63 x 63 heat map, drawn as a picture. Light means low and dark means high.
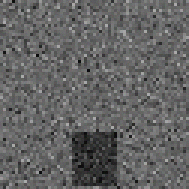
The bottom middle is the ninth with the highest average. In the bottom middle lies a patch that is higher than the rest. No regular stripes run through it.
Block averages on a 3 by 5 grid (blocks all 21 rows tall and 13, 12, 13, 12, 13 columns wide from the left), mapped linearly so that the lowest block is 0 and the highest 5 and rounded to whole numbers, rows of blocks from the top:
0 0 0 0 0 | 0 0 0 0 0 | 0 1 5 1 0
